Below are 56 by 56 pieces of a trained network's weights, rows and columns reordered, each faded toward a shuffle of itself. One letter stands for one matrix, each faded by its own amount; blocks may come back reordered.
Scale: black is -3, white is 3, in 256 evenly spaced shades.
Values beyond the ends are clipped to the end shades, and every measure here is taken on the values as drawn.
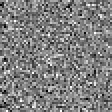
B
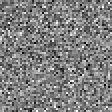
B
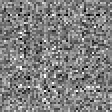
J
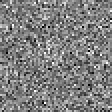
B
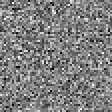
B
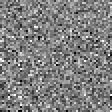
J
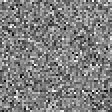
B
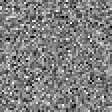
B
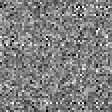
J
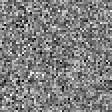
B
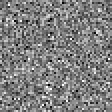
B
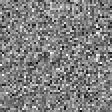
B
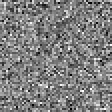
B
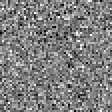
B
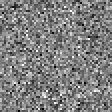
B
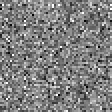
B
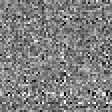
J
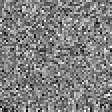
B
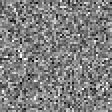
B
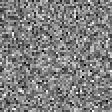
B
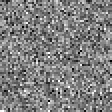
B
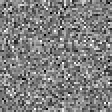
B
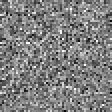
B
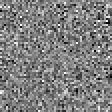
J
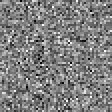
B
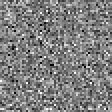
B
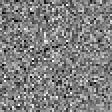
J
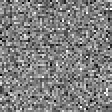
B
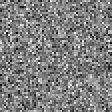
B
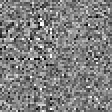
J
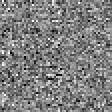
J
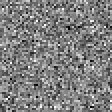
B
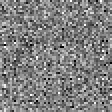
J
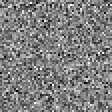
B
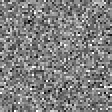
B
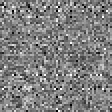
J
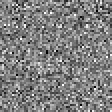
B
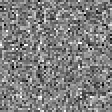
J
